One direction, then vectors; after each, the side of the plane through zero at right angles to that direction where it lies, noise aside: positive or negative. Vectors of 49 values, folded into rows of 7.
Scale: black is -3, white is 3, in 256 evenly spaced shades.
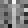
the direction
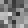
negative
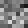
positive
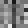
negative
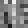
positive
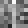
positive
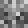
positive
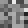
positive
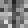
negative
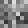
positive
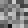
positive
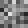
positive
